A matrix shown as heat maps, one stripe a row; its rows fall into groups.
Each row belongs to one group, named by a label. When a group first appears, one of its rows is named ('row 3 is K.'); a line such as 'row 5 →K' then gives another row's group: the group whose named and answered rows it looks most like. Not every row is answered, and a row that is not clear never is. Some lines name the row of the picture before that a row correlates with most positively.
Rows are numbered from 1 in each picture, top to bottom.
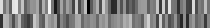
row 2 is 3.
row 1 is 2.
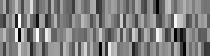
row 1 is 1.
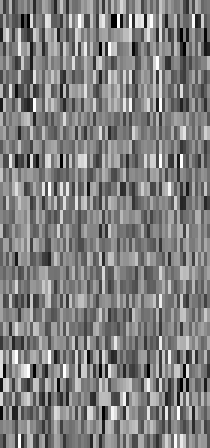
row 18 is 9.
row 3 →3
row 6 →3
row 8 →3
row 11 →3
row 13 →2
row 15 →3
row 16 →9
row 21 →2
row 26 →2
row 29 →2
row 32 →1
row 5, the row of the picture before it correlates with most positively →3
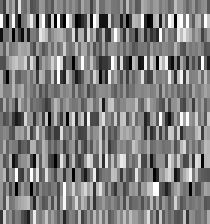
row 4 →3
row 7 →2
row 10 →9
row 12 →9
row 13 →1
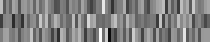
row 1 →2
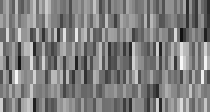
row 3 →3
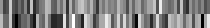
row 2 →9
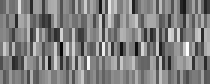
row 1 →3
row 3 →9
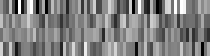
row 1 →1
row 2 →2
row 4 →9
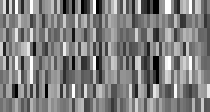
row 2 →3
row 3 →1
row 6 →1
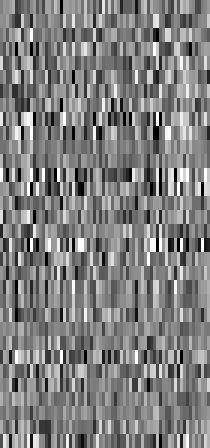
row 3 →1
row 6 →1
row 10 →1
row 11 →1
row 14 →9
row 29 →2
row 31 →2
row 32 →9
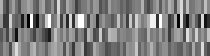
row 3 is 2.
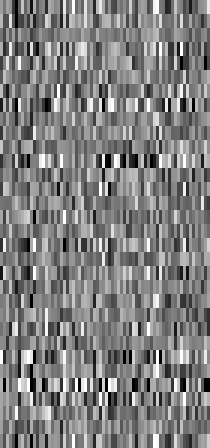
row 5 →3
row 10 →3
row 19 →2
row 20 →3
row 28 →3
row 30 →2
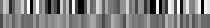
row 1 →9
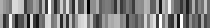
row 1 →2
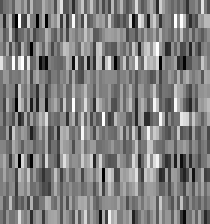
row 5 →2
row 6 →9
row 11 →1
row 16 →3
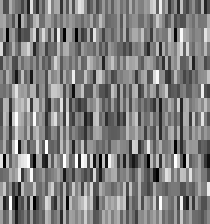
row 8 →9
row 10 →9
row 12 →3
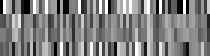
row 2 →1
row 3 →1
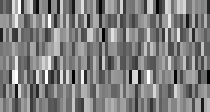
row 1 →1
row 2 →2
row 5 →2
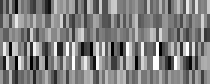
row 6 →9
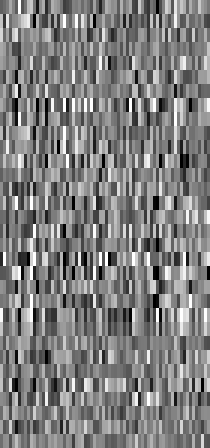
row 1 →1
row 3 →2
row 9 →1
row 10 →3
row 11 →3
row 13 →3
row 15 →1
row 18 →1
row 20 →1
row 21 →1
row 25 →3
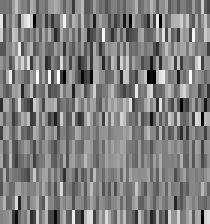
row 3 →2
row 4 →1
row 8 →3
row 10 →3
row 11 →9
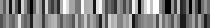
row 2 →3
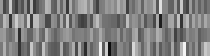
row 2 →9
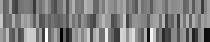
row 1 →9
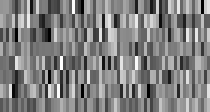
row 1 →9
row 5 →9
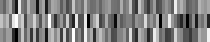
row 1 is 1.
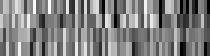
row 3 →3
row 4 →3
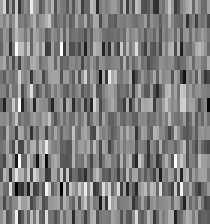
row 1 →1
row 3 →9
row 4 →9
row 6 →3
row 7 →1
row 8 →1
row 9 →2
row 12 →1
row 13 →9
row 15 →3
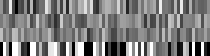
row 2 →9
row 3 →2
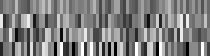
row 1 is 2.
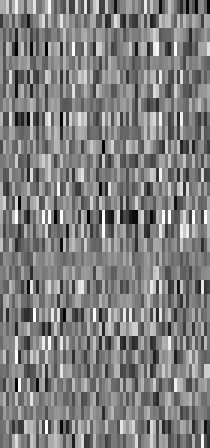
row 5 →3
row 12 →2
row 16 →2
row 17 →2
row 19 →3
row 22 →3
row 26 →1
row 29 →1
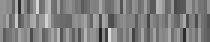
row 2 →2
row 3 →3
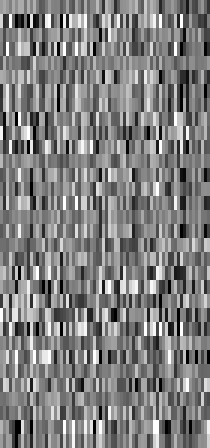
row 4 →3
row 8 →3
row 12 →2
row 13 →3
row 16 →3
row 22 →9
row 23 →2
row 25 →1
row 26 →2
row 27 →1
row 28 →9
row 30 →3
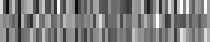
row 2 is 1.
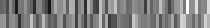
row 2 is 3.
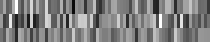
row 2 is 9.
